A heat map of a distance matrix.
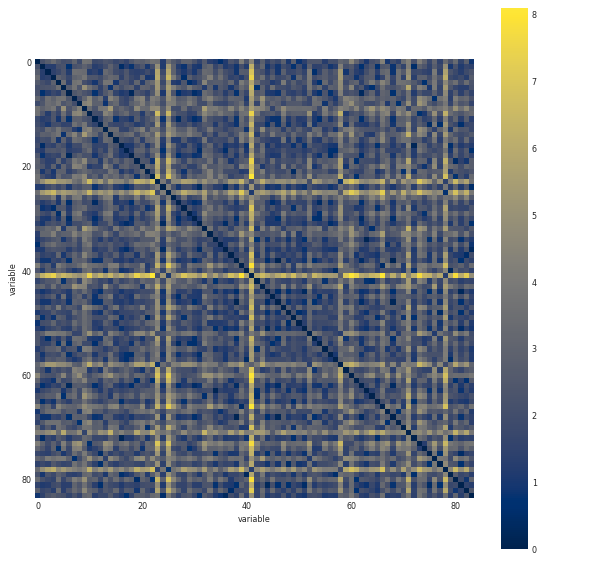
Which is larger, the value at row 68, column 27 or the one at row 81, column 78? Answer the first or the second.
the second
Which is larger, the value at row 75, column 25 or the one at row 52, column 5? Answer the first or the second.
the first
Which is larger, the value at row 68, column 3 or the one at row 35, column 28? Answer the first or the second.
the second
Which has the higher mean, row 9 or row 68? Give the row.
9
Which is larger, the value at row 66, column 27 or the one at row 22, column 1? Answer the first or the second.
the first
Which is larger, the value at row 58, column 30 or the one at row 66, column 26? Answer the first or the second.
the second
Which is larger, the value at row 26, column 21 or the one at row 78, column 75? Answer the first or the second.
the second
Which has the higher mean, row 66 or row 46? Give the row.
66
